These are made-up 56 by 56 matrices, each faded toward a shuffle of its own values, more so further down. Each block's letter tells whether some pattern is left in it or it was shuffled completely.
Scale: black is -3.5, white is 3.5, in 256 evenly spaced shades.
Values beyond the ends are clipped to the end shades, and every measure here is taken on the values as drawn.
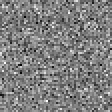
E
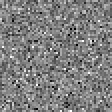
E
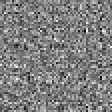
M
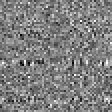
M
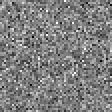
E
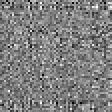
M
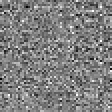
M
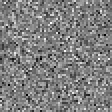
E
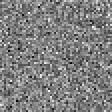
E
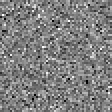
E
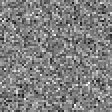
E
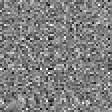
M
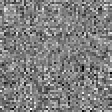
M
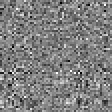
M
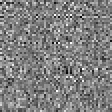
M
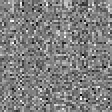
M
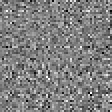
M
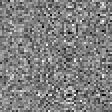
M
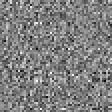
M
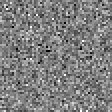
E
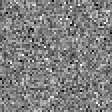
E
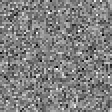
E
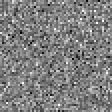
E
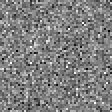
E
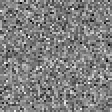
E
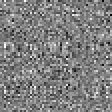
M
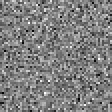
E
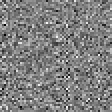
M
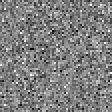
E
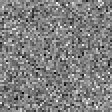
E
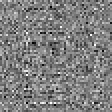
M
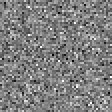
E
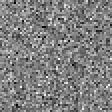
E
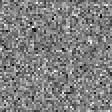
E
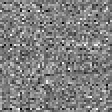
M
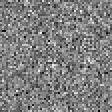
E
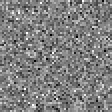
E
